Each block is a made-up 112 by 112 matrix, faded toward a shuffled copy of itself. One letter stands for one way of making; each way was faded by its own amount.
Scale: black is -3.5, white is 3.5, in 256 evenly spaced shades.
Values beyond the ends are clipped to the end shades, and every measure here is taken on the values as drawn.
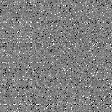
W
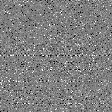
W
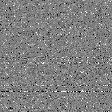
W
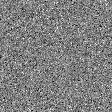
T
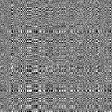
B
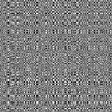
B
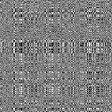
B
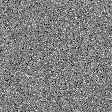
T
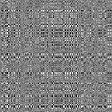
B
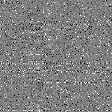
W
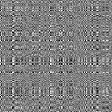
B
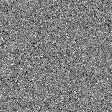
T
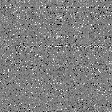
W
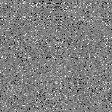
W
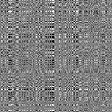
B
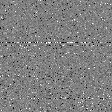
W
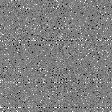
W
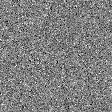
T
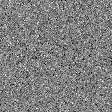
T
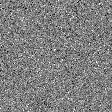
T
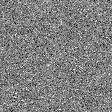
T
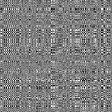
B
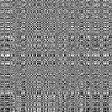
B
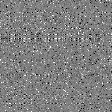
W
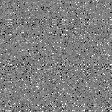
W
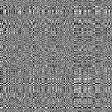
B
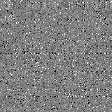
W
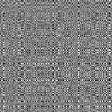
B
